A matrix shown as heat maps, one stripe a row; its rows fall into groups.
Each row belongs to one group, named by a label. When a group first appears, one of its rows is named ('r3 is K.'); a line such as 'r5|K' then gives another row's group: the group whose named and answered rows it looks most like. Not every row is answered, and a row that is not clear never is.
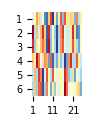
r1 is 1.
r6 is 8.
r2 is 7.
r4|1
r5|8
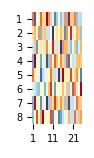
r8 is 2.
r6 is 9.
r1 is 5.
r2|1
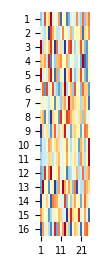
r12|2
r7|1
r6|1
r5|7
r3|7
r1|2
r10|9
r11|9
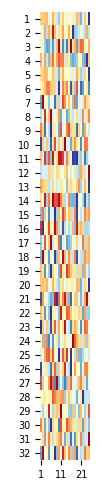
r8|2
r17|2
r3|9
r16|5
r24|8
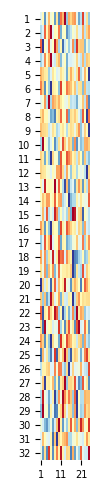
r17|2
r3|5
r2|2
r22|5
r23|1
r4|2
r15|8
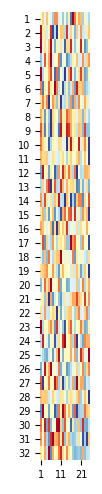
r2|7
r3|7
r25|9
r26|2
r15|1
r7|1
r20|2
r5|7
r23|7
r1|8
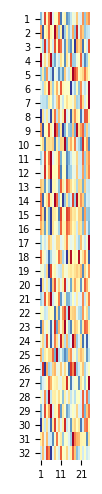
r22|1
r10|1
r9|5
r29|2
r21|2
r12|2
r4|7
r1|2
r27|9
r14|5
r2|5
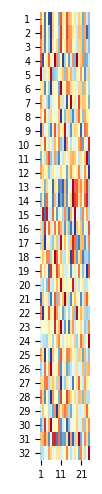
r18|8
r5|7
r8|1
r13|8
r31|1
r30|2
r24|9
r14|8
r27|1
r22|5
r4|5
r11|8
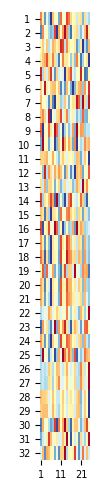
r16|5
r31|9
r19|1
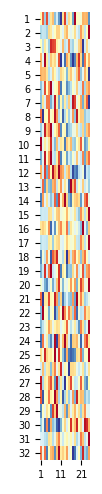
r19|2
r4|1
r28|5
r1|1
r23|9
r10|7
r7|8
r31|9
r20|9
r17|9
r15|9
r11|2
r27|7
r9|2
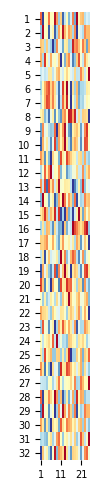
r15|1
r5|9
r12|2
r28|5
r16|8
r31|9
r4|1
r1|5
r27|9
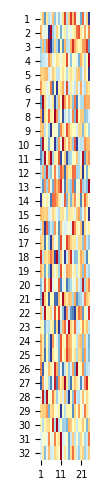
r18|7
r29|1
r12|8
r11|2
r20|2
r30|7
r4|9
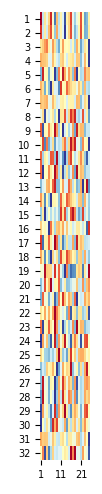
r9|5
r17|5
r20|2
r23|5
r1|7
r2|7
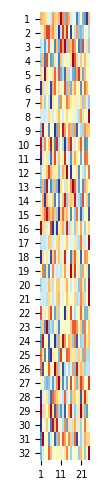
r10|7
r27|9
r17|9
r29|7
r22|7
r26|5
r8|9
